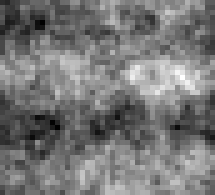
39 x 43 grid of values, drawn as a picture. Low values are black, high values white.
Stripes running across repeat 2 times from top to bottom. The field is mottled with small blotches. The values follow a bell shape.
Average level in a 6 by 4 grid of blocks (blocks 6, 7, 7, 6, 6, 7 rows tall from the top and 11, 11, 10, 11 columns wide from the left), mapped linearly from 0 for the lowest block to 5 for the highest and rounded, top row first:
0223 | 2232 | 3445 | 0111 | 0122 | 2344
